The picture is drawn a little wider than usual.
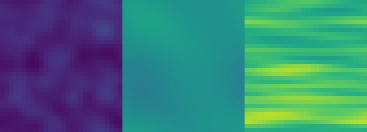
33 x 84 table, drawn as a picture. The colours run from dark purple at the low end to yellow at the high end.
It is made of 1 by 3 panels. Panel 1,1: very low, blotchy, faint in contrast. Panel 1,2: middling, smooth, faint in contrast. Panel 1,3: high, streaked across.
